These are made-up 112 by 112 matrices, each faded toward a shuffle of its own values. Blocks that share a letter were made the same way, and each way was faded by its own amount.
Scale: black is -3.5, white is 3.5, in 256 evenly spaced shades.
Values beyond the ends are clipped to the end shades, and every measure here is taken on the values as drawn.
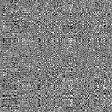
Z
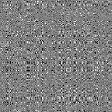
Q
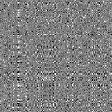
Q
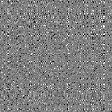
Q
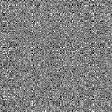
Z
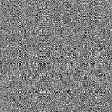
Z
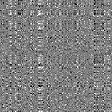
Q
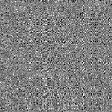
Z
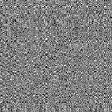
Z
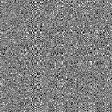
Z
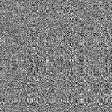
Z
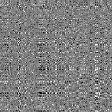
Q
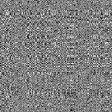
Z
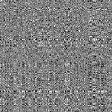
Z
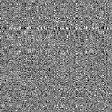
Z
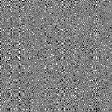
Q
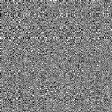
Z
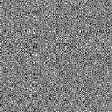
Z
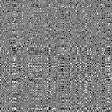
Q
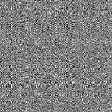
Z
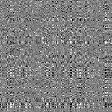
Q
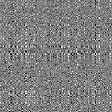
Q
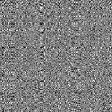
Z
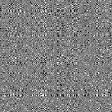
Q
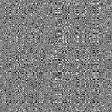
Q
